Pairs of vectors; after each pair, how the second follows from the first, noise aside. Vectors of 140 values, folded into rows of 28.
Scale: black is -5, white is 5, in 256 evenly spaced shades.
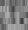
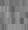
shrunk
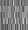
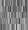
shuffled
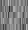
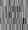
wrapped around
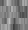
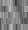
wrapped around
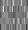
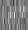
shuffled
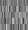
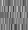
shuffled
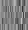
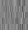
shrunk
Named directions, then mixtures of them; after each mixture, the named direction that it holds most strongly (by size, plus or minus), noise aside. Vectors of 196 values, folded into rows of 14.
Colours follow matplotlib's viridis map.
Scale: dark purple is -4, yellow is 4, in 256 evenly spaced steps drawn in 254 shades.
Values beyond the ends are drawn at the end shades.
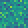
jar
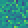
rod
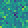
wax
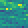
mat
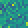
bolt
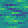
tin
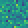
rod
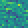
mat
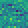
tin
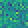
bolt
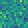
jar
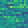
tin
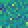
bolt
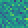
jar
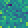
bolt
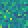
bolt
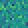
bolt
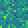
wax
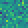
jar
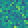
rod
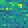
mat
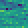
mat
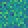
jar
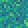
jar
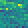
mat
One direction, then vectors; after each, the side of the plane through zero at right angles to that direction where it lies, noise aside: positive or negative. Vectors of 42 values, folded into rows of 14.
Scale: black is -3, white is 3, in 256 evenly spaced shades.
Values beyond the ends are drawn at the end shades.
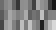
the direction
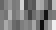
positive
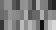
positive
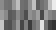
negative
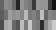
positive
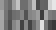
negative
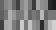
positive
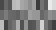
negative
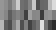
negative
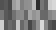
negative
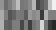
negative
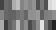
negative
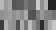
positive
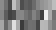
negative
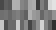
negative
